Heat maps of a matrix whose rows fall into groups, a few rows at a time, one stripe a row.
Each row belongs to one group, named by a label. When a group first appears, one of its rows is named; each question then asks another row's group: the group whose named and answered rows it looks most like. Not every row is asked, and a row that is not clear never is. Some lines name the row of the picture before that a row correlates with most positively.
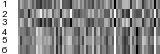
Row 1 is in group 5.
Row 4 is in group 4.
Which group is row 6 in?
4
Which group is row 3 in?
5
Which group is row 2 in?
4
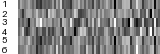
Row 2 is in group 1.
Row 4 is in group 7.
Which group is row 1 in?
5
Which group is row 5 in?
5
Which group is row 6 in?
5
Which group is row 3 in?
4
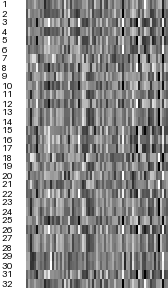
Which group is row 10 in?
5
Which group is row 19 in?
1
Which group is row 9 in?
1
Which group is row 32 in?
5
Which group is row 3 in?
4
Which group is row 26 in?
4
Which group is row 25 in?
5
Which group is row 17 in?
4
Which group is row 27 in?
1
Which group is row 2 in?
5
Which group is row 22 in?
4
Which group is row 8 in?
5
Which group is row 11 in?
1
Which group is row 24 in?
1
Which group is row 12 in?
5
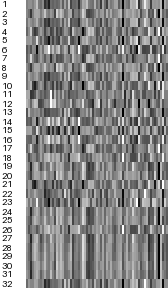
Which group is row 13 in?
5
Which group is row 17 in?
7
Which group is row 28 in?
1
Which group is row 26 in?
4
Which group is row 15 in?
5
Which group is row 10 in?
7
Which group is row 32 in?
5
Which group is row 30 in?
1
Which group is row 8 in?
1
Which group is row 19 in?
1
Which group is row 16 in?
4
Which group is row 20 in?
1
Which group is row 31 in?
1
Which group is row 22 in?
5
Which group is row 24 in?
1
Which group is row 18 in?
4
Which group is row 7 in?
7
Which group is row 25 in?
1
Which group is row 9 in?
5
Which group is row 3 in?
5
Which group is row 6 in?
4
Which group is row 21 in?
7
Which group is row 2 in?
1
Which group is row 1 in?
5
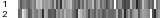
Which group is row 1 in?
4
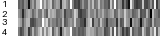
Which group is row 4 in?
4
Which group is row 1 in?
4
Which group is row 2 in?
1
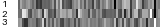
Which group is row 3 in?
7
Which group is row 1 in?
5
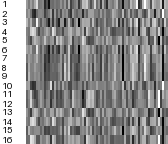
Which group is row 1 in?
5
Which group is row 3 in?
5
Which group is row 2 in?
7
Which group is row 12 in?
7
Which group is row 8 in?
5
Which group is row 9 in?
5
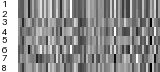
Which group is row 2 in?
4
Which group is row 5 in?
1
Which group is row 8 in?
1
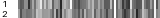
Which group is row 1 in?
4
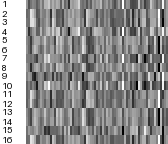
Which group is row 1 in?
4
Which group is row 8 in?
1
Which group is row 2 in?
7
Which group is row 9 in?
7
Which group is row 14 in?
1
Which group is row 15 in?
5
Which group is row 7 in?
4
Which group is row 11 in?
7
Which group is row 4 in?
4
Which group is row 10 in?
4
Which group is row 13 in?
1
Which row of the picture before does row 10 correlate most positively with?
1
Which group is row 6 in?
1
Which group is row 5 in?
1
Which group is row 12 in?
7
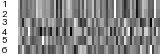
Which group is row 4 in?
5
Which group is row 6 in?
7
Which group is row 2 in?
4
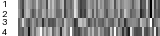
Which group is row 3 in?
7
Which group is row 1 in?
1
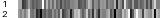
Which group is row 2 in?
5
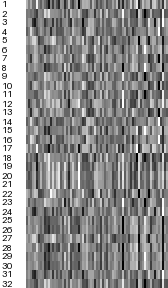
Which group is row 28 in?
5
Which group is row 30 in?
5
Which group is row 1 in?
5
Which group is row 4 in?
7
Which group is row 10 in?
1
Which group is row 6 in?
5
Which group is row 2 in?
4
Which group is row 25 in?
5
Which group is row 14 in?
7
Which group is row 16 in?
7
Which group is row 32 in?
4
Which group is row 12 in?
4
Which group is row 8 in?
5
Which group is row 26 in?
5
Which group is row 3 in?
7
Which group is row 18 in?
4
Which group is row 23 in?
4
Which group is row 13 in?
1
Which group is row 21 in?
4
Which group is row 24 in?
7
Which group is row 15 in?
5
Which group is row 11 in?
4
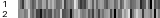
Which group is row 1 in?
1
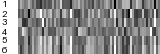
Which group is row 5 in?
4
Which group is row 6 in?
4
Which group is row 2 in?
4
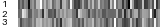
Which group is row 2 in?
7
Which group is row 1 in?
4
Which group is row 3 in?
4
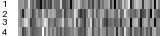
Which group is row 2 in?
1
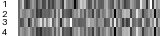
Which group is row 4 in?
5
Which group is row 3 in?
4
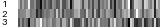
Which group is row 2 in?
5
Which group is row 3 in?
4
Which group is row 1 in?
5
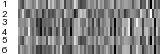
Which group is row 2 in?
7
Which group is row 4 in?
5
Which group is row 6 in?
5
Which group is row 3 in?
5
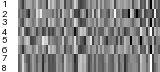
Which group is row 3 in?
1
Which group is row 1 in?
1
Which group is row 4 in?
7
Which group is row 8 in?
7
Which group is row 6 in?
1
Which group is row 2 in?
4
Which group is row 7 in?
7
